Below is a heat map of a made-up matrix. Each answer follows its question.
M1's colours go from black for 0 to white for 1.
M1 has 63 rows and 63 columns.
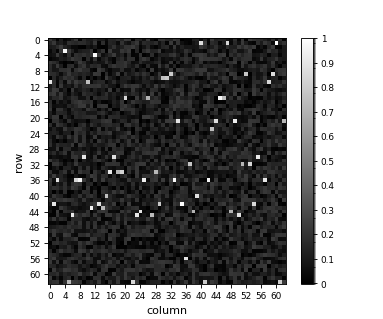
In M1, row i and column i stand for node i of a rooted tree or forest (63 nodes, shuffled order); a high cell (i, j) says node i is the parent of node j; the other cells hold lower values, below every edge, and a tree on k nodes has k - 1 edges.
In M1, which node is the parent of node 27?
45
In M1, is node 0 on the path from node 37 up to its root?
no
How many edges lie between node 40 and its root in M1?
4
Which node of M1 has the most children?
36
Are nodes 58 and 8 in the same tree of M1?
yes
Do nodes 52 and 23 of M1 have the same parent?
no
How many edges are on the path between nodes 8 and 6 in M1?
7
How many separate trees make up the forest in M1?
3
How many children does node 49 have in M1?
0
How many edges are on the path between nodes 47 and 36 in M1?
3
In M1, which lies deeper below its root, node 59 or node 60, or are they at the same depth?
node 59
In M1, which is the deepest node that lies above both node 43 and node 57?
36
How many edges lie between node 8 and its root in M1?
2
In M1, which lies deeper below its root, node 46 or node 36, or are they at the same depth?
node 46
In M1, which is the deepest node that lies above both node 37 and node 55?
30
